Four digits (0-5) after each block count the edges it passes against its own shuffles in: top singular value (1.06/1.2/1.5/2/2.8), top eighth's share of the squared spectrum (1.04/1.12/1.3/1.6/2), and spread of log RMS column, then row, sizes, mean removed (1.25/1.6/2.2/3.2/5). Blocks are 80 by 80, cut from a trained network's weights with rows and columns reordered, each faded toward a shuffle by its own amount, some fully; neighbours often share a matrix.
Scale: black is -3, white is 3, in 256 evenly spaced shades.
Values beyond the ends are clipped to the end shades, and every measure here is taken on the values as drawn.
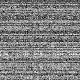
5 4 1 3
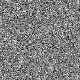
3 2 0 1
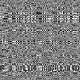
5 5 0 4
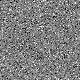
0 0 0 0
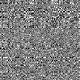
4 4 1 3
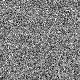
0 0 0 0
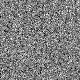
1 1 0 0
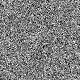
0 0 0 0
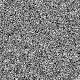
0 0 0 0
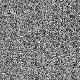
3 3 1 2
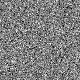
0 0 0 0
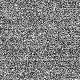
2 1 0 0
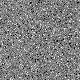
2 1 0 0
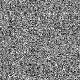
3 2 1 0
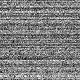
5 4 1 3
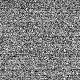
2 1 0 0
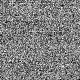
1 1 0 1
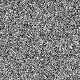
1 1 0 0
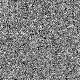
1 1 0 1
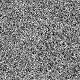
2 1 0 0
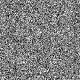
2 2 0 1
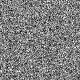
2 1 0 0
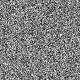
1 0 0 0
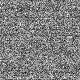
1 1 0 0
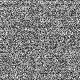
2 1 0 0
